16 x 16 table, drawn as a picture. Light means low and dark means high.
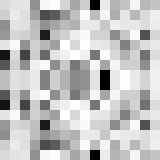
The middle right is the calmest part. The values are skewed, with a long tail toward high values. The top and bottom halves mirror each other. No row or column stands out.
